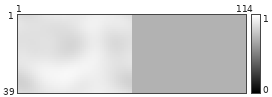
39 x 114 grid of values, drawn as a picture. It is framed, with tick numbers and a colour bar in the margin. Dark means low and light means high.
The table splits into one row of 2 panels. Panel 1,1: very high, smooth, faint in contrast. Panel 1,2: high, flat.
